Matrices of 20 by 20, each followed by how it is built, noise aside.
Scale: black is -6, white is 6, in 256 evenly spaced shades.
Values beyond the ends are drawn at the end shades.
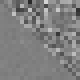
upper triangular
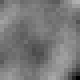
smooth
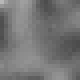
smooth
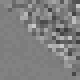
upper triangular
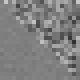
upper triangular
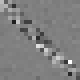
banded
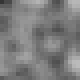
smooth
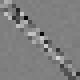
banded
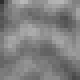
smooth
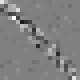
banded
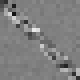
banded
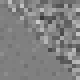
upper triangular
